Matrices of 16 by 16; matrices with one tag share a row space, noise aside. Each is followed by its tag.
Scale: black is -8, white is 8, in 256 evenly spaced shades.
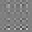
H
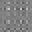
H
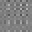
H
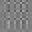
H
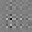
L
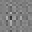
L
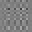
H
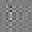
L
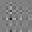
L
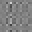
L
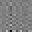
L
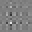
L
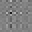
L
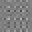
H
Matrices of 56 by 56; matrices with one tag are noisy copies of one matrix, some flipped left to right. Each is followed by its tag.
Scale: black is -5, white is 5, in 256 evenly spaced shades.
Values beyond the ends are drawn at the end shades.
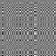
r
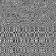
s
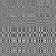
s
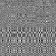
s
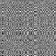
r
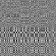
s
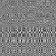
s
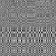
s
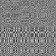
s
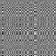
r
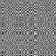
r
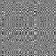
r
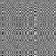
r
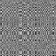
r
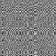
r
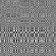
s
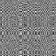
r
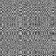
r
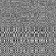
s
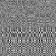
s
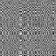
r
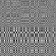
s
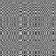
r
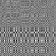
s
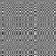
r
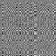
r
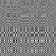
s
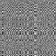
r
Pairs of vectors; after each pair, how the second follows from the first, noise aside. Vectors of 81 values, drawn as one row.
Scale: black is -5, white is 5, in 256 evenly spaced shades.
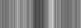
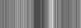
copied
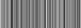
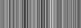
shuffled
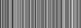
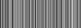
copied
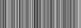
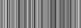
sign-scrambled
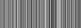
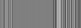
partly zeroed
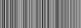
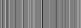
partly zeroed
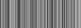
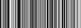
scaled up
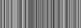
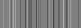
partly zeroed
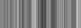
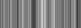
negated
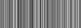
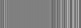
partly zeroed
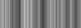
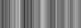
negated
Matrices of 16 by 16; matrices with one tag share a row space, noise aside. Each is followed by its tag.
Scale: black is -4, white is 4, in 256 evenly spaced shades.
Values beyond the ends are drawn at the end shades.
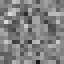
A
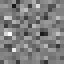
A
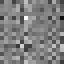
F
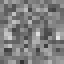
A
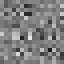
F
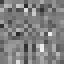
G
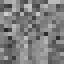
A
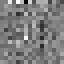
G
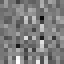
G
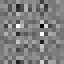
G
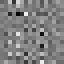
G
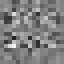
A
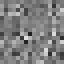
F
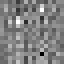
G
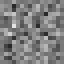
A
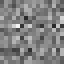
F
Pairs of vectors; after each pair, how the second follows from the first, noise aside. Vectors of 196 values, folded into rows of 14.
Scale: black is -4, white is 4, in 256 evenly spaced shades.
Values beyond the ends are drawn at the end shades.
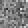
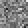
sign-scrambled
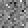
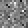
negated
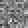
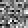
scaled up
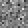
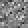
sign-scrambled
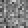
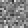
sign-scrambled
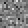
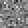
negated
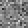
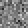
sign-scrambled
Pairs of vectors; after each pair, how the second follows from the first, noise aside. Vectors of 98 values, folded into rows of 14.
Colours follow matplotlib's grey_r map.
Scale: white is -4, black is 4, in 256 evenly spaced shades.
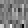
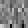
sign-scrambled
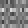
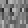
sign-scrambled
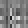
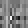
negated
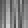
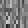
sign-scrambled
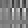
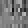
sign-scrambled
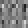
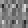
negated
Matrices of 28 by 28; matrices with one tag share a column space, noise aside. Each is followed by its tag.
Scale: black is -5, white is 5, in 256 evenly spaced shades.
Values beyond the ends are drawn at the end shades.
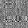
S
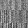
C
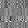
S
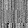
C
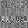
S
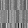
C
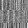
C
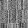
C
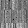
C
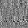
S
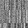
C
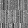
C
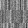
C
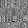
S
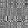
S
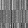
C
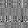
S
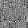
S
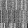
C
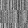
C
